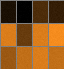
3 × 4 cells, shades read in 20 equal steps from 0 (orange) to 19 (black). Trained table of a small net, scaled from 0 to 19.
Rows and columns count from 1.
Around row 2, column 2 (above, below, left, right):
19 4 2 2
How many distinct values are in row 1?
4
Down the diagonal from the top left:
17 11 2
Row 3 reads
7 4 2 4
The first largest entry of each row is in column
2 2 1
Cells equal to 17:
1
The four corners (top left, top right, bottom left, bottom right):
17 15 7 4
